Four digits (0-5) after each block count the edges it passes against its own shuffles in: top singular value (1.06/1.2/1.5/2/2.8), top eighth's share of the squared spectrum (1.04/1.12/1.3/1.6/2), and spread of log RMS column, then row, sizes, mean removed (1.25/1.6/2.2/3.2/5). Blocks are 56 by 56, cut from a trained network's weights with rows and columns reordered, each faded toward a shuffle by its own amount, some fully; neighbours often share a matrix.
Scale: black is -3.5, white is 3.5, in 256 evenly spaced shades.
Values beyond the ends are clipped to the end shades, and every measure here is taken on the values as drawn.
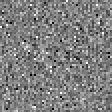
2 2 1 1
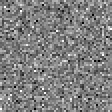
1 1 0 0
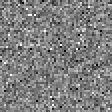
1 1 0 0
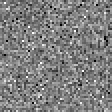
0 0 0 0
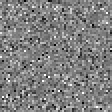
1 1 0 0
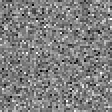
0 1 0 0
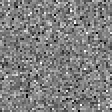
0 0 0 0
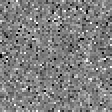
0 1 0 0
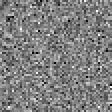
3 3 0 1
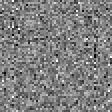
3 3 1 0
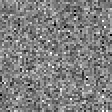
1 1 0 0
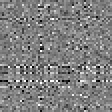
4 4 2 3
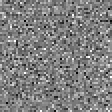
2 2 0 1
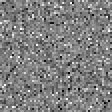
0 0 0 0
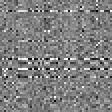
4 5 0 3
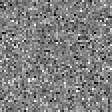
2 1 0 0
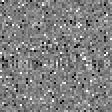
2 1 0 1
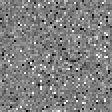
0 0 0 0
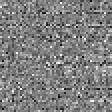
4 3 0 2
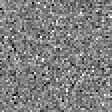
0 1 0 0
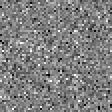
1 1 0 0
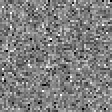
2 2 0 1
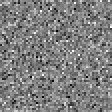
0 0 0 0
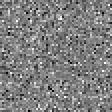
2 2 0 0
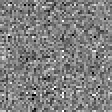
3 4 2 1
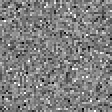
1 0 0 0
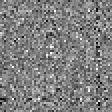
3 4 2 2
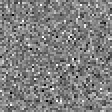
0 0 0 0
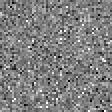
2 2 0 0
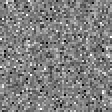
0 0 0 0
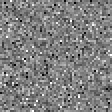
0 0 0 0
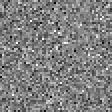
2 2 0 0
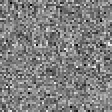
3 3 0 1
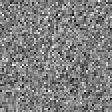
2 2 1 1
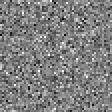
0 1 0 0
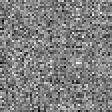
3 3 2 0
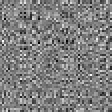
4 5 3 3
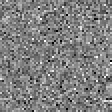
2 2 0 1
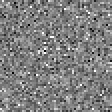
1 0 0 0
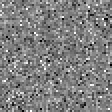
1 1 0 0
